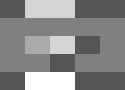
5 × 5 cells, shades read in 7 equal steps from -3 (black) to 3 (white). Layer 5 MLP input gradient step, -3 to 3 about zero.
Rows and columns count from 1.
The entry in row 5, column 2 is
3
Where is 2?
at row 1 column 2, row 1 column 3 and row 3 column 3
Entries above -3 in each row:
5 5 5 5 5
